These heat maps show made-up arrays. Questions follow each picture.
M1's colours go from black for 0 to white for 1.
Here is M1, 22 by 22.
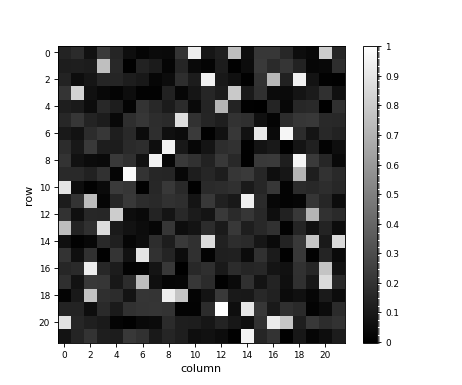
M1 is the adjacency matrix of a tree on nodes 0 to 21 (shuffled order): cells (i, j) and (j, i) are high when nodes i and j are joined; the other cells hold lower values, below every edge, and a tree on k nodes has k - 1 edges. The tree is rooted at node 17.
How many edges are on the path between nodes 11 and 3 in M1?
6
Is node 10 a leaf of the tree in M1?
yes
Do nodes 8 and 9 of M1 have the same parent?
yes
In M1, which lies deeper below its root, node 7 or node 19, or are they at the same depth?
the same depth
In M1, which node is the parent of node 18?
2
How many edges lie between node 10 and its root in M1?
3
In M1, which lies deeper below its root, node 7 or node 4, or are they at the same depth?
node 4
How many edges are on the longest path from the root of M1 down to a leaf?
8
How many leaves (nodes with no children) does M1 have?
7
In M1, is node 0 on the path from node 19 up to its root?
no
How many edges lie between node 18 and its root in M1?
4
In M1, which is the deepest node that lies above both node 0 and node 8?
20
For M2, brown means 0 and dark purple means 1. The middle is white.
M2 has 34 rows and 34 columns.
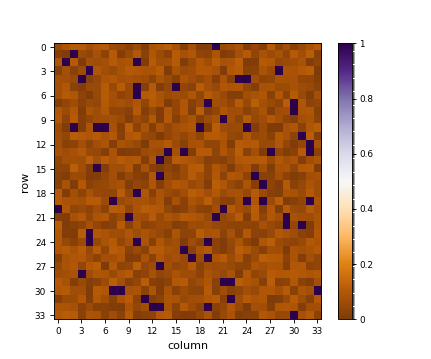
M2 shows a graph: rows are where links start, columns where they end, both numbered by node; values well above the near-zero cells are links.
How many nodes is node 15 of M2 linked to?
1
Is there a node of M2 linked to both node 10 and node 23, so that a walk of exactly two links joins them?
no
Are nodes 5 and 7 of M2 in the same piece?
yes
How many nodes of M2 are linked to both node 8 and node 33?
1
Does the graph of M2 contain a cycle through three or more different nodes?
no
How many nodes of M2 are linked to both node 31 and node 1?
0
